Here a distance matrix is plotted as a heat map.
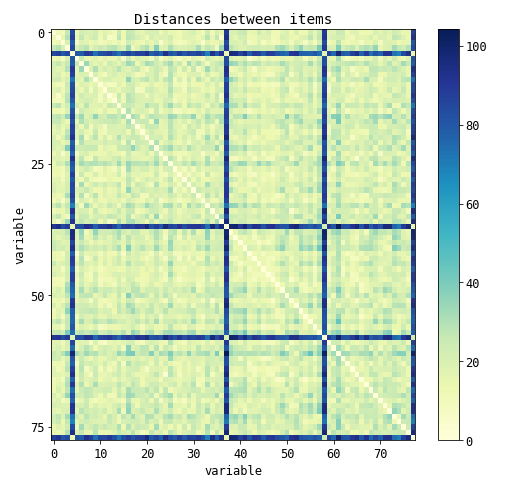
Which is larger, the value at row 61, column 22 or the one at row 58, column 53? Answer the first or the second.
the second
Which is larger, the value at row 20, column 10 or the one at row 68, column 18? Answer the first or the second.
the second
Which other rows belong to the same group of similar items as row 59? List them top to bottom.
0, 1, 2, 3, 5, 6, 7, 8, 9, 10, 11, 12, 13, 14, 15, 16, 17, 18, 19, 20, 21, 22, 23, 24, 25, 26, 27, 28, 29, 30, 31, 32, 33, 34, 35, 36, 38, 39, 40, 41, 42, 43, 44, 45, 46, 47, 48, 49, 50, 51, 52, 53, 54, 55, 56, 57, 60, 61, 62, 63, 64, 65, 66, 67, 68, 69, 70, 71, 72, 73, 74, 75, 76
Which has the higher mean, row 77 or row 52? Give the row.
77
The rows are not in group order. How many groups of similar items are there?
2
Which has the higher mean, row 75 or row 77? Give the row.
77
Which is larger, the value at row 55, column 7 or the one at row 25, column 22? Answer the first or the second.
the second
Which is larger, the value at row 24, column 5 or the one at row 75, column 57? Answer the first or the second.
the second
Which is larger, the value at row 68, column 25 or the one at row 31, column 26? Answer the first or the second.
the second
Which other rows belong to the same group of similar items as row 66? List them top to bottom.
0, 1, 2, 3, 5, 6, 7, 8, 9, 10, 11, 12, 13, 14, 15, 16, 17, 18, 19, 20, 21, 22, 23, 24, 25, 26, 27, 28, 29, 30, 31, 32, 33, 34, 35, 36, 38, 39, 40, 41, 42, 43, 44, 45, 46, 47, 48, 49, 50, 51, 52, 53, 54, 55, 56, 57, 59, 60, 61, 62, 63, 64, 65, 67, 68, 69, 70, 71, 72, 73, 74, 75, 76
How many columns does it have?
78
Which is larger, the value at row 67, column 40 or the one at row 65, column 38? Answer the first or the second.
the first
